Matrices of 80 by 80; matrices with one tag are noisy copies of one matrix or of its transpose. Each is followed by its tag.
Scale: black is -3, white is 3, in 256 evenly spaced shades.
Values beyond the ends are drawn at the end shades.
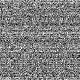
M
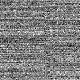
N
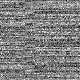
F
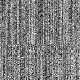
N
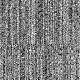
N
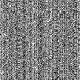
M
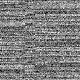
F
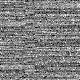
F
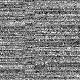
F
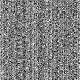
M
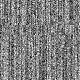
F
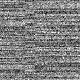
F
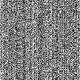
M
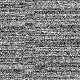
F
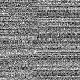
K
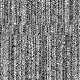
F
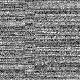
F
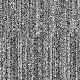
K
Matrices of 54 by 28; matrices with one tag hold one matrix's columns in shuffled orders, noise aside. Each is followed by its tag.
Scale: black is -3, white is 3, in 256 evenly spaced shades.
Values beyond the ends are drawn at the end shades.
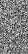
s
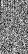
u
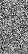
s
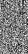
u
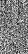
u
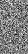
s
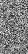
s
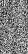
u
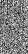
u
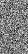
s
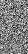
s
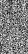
u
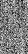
u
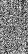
u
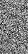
s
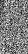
u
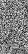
s
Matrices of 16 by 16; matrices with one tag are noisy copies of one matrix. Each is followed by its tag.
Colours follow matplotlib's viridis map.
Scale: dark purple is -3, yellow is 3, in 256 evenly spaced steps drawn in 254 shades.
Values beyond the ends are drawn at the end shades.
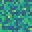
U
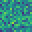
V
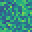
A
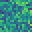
A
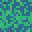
V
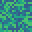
U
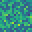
V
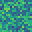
U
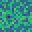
V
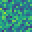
V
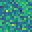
A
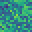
A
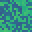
A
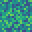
V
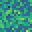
V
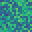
A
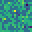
U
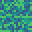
U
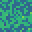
V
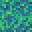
V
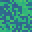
A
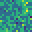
A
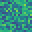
A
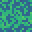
V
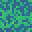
V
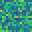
U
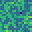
U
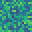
U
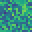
A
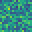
U
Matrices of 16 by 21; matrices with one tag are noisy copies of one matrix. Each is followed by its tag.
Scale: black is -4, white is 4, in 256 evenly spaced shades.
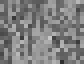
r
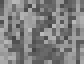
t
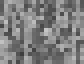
t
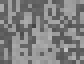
r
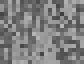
r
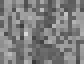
t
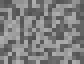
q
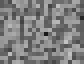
q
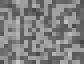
q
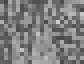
r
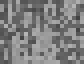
r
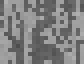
t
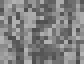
t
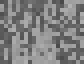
r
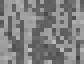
t
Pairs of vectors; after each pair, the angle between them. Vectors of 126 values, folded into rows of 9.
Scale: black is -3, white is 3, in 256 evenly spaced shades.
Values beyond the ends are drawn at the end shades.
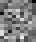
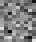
partly aligned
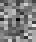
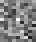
nearly opposite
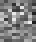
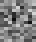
nearly opposite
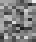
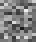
nearly parallel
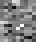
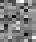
orthogonal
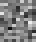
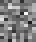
partly opposed
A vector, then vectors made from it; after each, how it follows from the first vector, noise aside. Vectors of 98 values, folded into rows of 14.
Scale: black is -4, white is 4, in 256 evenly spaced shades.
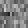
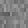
shrunk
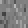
partly zeroed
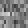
negated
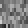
wrapped around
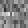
negated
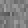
shrunk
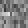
negated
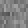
shrunk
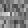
negated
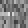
negated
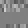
partly zeroed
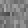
shrunk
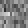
negated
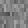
shrunk
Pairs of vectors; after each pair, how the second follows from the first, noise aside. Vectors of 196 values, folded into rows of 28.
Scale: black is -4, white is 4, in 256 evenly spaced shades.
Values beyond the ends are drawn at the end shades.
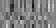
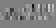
partly zeroed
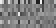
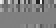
partly zeroed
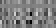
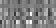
negated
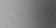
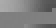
partly zeroed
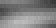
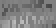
partly zeroed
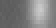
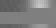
partly zeroed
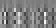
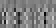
negated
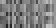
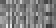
negated
